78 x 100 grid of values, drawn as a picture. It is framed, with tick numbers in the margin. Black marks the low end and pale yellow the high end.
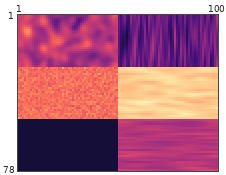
It is made of 3 by 2 panels. Panel 1,1: middling, blotchy. Panel 1,2: low, streaked downward. Panel 2,1: high, fine-grained, faint in contrast. Panel 2,2: very high, streaked across, faint in contrast. Panel 3,1: very low, flat. Panel 3,2: middling, streaked across, faint in contrast.
